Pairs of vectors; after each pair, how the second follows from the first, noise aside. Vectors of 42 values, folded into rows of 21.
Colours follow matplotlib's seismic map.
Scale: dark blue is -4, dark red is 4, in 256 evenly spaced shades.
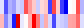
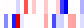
partly zeroed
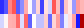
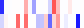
partly zeroed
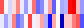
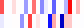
partly zeroed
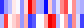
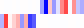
partly zeroed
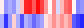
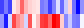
reversed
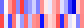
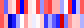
reversed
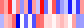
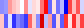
reversed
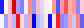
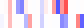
partly zeroed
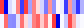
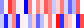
reversed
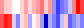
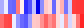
reversed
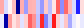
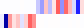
partly zeroed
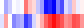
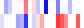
partly zeroed
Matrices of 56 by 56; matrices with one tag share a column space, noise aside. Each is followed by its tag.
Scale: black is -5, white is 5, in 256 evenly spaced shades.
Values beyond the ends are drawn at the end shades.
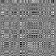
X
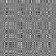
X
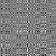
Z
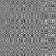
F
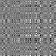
F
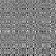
Z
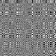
X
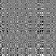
Z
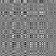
X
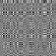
X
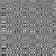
Z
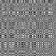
X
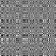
F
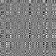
X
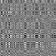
X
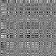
X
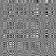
X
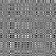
X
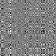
Z
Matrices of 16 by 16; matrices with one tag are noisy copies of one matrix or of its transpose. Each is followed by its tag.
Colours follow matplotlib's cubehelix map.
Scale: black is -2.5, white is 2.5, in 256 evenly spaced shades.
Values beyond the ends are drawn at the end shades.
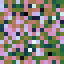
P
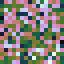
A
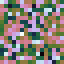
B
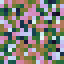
B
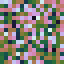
P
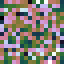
A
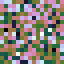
P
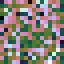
A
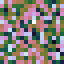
B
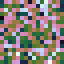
A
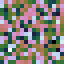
B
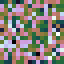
A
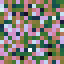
P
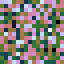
P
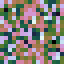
B
